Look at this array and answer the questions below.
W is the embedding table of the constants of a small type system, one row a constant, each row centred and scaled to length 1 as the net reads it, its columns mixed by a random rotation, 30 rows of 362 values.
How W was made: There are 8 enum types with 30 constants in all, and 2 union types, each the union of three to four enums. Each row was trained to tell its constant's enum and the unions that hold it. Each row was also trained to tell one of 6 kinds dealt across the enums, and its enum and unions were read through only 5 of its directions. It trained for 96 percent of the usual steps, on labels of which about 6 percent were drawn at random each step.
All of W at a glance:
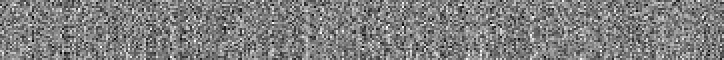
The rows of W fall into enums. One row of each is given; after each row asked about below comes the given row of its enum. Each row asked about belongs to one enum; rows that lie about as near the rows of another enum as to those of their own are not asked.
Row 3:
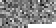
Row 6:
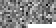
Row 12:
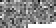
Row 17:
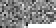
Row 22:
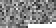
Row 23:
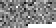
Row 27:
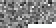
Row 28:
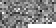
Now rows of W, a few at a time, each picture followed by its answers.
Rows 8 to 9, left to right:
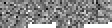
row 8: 28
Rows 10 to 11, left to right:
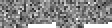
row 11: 6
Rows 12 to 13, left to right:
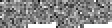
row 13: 3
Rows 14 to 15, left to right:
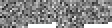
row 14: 3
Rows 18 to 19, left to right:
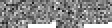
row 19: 3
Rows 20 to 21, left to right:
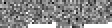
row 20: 28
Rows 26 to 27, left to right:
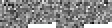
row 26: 27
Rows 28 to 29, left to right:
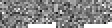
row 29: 27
